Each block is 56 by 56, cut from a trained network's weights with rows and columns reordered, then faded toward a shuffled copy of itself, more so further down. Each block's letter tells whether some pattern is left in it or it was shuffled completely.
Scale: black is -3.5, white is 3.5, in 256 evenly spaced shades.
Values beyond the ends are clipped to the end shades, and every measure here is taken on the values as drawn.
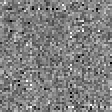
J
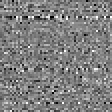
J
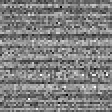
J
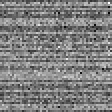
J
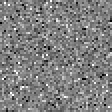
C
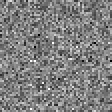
J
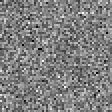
C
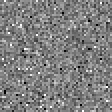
C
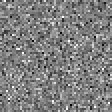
C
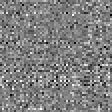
J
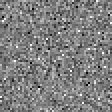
C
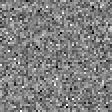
C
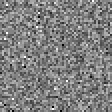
C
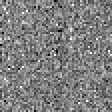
J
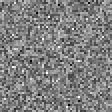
C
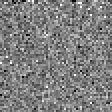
J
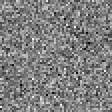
C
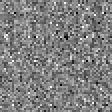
J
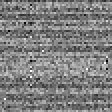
J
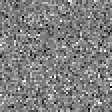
C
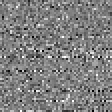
J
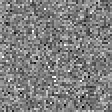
C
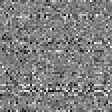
J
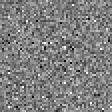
J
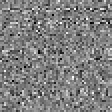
J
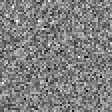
C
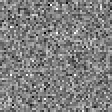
J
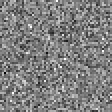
C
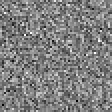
C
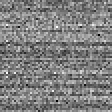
J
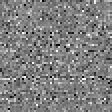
J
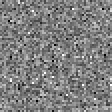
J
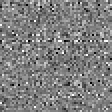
J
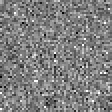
J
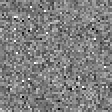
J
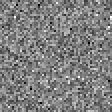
C
